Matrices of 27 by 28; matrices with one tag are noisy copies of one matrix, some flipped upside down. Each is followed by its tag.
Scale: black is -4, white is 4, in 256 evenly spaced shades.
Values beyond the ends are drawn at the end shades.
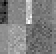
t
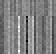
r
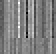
r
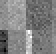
t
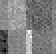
t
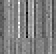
r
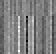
r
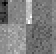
t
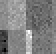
t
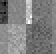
t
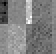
t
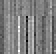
r
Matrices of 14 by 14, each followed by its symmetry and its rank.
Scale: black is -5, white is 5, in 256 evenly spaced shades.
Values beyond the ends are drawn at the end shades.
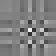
symmetric, rank one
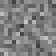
antisymmetric, full rank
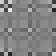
symmetric, rank two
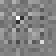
symmetric, rank three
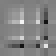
symmetric, rank one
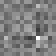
symmetric, rank two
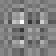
symmetric, rank one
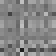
neither, rank two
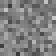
antisymmetric, full rank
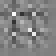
symmetric, rank three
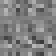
neither, rank two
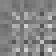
symmetric, rank three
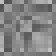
symmetric, rank two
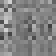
neither, rank three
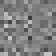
neither, rank three
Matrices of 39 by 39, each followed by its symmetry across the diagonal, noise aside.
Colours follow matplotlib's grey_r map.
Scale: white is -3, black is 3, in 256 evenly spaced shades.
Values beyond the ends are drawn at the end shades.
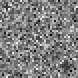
symmetric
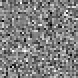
antisymmetric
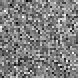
antisymmetric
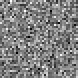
neither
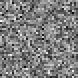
neither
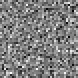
antisymmetric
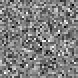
antisymmetric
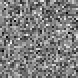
neither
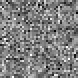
antisymmetric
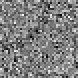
symmetric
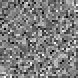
symmetric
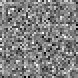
symmetric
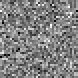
neither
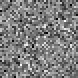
symmetric
